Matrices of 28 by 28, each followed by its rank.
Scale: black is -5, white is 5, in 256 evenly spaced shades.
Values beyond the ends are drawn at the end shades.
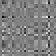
two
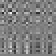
two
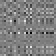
two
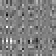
three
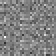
five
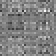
three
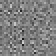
five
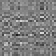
three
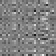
three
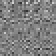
five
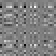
two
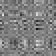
three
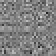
five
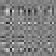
two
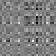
two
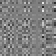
two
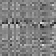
three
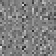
five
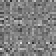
five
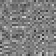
five
